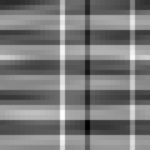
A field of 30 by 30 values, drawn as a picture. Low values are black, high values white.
Grain: streaks across. Odd lines: columns 13, 18 and 27. Slope: none. Stripes: horizontal, repeating 5 times.
